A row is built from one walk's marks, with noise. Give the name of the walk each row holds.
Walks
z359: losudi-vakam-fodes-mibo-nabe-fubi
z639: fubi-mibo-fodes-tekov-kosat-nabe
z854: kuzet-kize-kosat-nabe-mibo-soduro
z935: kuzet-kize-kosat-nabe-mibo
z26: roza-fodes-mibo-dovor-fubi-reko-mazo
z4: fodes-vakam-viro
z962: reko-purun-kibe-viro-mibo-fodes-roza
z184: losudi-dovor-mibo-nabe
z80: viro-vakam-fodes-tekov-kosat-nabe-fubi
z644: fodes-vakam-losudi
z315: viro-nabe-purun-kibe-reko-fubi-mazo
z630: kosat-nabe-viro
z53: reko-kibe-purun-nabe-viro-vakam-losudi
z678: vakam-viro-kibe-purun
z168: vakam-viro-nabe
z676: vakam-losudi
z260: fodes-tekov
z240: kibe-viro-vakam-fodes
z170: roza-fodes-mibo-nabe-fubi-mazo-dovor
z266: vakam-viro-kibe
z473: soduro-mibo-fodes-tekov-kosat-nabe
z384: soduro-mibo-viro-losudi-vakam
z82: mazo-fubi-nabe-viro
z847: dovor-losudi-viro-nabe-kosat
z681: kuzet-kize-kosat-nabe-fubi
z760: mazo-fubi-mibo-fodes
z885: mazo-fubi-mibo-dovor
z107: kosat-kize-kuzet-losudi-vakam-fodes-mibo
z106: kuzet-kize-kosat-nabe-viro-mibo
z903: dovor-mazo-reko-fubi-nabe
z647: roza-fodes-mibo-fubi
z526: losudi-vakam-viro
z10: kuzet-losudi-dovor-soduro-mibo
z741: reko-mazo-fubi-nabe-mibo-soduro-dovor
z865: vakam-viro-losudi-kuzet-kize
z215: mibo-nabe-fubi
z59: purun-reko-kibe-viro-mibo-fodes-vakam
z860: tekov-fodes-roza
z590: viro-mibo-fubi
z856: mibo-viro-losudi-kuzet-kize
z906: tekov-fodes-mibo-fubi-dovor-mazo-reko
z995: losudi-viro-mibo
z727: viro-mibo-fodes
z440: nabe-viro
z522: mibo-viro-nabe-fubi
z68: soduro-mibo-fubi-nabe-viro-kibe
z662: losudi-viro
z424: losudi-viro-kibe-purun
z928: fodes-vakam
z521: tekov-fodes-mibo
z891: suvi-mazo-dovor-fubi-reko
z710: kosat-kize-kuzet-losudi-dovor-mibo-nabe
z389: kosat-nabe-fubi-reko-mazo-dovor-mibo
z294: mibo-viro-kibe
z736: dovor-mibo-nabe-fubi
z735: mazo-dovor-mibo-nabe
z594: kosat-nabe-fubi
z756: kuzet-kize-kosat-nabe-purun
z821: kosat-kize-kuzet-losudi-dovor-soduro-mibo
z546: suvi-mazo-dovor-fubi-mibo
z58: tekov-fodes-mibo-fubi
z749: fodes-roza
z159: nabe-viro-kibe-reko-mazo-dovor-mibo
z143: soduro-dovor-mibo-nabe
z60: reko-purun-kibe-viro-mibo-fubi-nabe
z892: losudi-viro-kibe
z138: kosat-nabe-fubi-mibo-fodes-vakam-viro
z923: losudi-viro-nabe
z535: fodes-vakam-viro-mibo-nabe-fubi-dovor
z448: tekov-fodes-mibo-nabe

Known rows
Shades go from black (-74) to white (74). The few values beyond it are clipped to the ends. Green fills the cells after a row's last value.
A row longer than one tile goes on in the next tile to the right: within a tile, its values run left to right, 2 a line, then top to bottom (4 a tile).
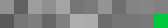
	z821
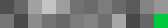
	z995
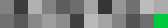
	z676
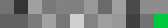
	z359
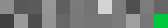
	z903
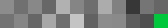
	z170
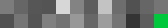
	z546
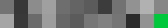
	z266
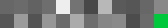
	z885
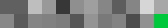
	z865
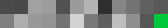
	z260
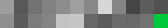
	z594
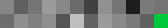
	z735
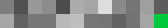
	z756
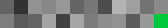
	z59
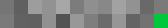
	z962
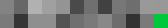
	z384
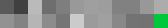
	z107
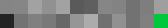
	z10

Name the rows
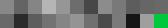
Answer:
z68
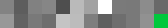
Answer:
z681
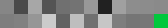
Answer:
z928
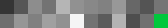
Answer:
z58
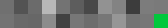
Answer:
z159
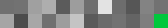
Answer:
z106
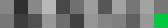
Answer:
z53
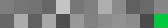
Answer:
z26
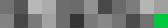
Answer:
z526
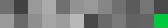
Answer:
z80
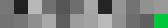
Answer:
z644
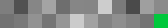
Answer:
z710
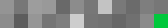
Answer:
z854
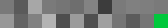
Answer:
z4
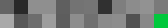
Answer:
z240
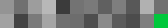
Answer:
z168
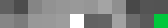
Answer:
z639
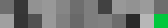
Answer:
z678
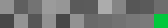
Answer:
z741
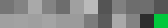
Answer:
z860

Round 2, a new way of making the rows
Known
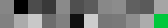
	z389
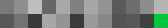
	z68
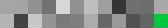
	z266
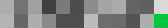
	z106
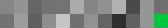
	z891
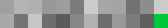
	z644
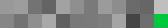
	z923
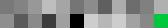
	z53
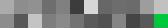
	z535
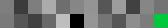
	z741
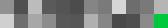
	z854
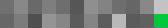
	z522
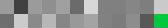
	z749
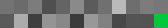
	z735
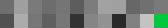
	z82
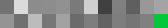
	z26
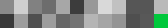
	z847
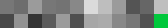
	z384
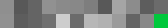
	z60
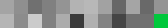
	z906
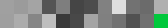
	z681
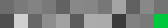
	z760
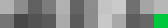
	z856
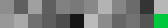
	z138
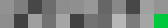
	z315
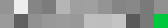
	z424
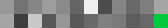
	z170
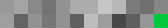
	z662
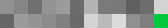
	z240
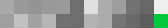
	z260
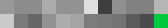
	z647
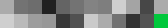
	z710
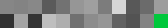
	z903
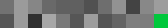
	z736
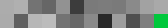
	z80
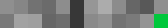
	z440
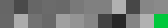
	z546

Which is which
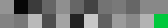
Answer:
z159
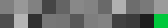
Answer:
z143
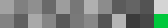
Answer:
z168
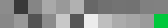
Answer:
z962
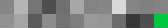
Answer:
z184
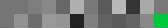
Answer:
z885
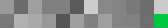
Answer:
z928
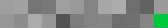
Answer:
z526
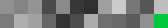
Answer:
z935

